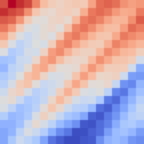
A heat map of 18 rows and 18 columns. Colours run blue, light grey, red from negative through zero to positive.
Overall the values sit about 50% of the way up the scale. Streaks slant up to the right. The field climbs toward the top.
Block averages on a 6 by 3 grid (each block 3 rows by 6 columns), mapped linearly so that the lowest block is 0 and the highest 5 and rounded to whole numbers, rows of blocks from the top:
545 / 345 / 344 / 332 / 221 / 201
